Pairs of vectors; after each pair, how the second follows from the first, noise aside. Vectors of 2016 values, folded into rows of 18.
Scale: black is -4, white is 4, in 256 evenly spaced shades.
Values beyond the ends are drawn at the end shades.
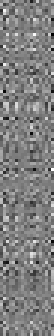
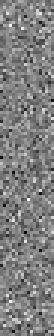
shuffled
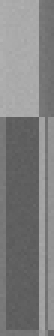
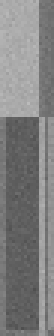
copied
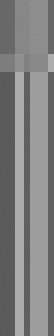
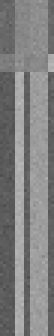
copied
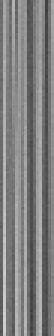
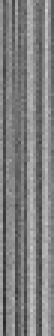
negated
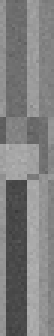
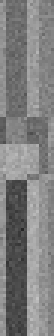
copied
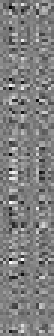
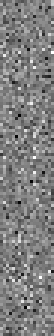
shuffled
